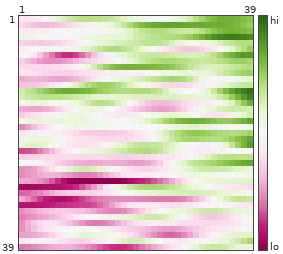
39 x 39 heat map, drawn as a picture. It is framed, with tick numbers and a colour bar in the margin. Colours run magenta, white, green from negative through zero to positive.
Slope: up to the top right. Ninth with the lowest average: bottom left. Mirror symmetry: none. Average level on the scale: 50%. Grain: streaks across. Roughest part: bottom middle.
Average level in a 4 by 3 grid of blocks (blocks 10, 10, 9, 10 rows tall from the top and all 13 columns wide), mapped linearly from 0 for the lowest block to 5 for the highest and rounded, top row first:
2 4 5 / 3 3 4 / 0 2 4 / 0 1 2
